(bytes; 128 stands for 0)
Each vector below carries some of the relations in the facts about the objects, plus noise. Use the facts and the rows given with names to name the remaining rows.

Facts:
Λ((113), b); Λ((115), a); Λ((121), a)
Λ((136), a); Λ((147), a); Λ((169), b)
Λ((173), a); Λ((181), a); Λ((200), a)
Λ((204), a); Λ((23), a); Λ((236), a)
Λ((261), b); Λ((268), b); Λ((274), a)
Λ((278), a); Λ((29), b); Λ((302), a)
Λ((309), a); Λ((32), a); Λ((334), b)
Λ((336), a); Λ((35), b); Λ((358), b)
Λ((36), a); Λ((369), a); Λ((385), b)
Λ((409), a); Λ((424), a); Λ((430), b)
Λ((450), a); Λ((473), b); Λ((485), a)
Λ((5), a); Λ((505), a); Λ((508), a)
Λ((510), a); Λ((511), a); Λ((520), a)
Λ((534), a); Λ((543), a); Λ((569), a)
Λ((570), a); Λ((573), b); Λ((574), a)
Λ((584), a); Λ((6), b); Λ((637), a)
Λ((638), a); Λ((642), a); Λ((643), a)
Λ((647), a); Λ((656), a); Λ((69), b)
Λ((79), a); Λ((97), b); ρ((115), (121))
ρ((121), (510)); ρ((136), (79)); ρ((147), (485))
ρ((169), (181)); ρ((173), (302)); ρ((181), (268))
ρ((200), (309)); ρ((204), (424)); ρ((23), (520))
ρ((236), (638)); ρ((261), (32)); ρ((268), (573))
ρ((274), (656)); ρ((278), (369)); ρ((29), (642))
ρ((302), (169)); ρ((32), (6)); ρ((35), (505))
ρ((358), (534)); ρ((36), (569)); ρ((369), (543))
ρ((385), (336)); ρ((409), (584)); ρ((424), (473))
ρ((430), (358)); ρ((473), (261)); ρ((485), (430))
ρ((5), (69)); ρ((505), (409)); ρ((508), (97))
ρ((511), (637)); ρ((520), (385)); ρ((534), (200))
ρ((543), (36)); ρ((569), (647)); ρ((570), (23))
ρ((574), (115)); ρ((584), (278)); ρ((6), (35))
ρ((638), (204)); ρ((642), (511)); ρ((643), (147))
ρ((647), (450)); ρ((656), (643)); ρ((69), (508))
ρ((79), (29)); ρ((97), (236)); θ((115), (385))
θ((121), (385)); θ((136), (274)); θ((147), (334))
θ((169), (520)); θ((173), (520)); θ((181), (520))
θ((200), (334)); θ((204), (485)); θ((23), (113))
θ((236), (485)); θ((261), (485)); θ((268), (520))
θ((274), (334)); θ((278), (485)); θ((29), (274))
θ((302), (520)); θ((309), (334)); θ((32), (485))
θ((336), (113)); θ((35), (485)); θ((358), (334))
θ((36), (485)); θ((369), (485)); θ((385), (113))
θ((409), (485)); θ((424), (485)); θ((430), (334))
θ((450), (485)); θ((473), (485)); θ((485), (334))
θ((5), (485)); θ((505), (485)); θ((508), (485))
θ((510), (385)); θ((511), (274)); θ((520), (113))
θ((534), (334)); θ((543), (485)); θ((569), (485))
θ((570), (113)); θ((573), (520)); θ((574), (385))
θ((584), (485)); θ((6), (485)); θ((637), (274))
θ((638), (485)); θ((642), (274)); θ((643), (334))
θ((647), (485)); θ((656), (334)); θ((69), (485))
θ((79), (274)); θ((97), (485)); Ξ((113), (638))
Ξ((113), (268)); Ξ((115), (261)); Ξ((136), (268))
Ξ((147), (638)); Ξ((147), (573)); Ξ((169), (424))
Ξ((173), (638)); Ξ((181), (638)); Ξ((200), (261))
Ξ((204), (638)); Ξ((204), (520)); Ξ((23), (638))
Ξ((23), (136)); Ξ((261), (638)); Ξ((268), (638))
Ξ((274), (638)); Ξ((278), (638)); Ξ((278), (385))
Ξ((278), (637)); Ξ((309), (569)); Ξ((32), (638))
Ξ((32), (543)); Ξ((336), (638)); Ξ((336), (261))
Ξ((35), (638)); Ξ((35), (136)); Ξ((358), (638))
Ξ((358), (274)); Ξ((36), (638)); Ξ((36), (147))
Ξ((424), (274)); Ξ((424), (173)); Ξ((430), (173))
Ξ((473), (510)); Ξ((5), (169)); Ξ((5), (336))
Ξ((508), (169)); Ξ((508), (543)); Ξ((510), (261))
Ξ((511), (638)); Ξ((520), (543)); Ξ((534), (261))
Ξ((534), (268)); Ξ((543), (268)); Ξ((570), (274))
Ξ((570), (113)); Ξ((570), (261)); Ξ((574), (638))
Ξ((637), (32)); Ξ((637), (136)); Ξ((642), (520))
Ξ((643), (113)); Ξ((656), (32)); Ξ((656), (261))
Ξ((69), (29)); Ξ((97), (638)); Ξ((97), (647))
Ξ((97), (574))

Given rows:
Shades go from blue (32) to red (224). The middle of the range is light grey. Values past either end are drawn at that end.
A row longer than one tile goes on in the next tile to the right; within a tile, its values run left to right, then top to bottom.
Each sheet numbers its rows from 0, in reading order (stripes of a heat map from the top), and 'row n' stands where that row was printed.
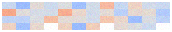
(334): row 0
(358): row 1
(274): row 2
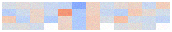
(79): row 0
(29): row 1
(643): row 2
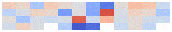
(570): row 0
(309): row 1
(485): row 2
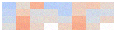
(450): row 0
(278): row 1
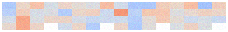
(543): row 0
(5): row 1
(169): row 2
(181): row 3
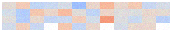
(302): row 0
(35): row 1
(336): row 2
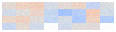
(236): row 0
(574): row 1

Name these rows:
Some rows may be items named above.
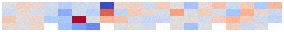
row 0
(637)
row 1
(569)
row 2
(643)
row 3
(97)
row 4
(642)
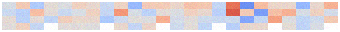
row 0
(173)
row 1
(147)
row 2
(261)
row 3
(485)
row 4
(473)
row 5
(69)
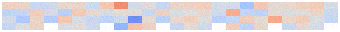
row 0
(121)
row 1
(643)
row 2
(510)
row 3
(236)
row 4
(6)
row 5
(236)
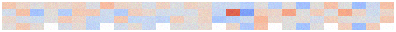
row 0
(200)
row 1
(508)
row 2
(656)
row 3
(147)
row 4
(573)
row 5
(97)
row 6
(358)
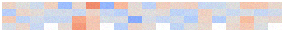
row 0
(656)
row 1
(647)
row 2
(115)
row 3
(121)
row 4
(32)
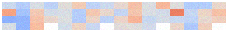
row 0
(385)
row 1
(302)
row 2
(204)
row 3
(268)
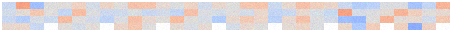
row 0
(520)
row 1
(511)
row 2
(32)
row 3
(511)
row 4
(638)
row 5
(424)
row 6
(113)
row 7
(430)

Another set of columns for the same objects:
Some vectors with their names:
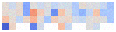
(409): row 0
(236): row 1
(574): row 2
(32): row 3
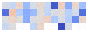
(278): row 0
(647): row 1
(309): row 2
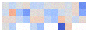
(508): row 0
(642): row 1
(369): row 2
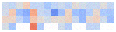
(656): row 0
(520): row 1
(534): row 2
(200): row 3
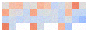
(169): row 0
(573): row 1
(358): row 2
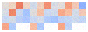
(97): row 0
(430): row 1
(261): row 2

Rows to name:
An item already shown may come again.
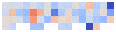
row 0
(424)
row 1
(485)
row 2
(200)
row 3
(569)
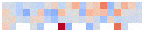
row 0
(510)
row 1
(656)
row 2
(113)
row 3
(6)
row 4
(268)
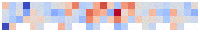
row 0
(569)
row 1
(510)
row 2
(35)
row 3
(69)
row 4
(29)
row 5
(424)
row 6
(173)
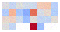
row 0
(204)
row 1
(385)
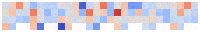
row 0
(430)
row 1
(274)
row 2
(450)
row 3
(334)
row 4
(638)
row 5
(534)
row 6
(473)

